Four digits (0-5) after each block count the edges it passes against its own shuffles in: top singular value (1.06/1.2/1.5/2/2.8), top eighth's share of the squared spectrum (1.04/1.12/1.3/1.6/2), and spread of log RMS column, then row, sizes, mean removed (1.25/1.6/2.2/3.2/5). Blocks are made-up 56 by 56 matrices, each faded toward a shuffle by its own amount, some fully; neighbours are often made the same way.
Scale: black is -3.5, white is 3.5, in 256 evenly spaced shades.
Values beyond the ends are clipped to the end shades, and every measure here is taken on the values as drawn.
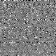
2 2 1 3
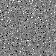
0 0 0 0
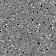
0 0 0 0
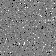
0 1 0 0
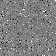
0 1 0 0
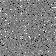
0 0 0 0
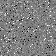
0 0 0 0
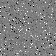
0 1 0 0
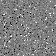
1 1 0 0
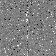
2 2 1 0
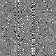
3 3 2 0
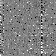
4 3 2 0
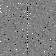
3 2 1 0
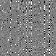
4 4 3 1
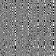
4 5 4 2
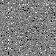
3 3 1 0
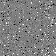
2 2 1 0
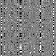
4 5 3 1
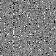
3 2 1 0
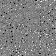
1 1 0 0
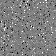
2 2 1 0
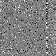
3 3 1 0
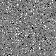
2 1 0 0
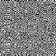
4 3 2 2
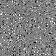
3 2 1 1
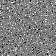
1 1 0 0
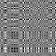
5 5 4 4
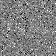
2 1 0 0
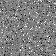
0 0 0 0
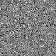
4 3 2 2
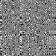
4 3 2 2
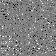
3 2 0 1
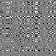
5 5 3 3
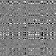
5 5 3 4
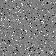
0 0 0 0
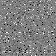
3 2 0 1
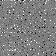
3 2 0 1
